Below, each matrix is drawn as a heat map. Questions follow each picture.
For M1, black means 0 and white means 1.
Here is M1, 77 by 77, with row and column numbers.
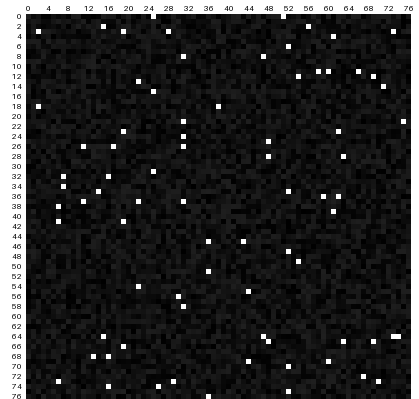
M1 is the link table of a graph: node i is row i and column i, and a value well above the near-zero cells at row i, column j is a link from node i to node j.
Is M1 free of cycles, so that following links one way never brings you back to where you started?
yes
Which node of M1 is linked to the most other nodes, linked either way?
node 31
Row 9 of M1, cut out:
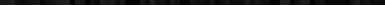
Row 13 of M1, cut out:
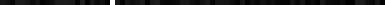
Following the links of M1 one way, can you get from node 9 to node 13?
no
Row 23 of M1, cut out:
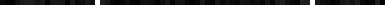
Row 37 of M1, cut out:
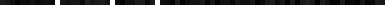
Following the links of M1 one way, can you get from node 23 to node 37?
no
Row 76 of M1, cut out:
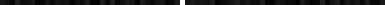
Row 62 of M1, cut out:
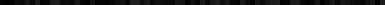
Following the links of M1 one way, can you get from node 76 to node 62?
yes
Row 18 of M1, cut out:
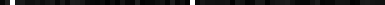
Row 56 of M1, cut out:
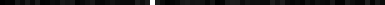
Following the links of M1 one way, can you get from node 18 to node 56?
yes
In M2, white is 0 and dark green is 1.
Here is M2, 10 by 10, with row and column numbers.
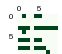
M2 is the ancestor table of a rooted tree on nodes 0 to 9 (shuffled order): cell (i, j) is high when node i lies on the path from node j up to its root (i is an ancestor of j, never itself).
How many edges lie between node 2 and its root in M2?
3
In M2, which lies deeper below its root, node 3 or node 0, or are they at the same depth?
node 0
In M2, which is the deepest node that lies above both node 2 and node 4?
6
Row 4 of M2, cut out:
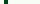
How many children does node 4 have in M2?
1
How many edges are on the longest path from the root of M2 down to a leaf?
5
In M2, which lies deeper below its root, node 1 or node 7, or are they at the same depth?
node 1
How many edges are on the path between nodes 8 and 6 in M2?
1
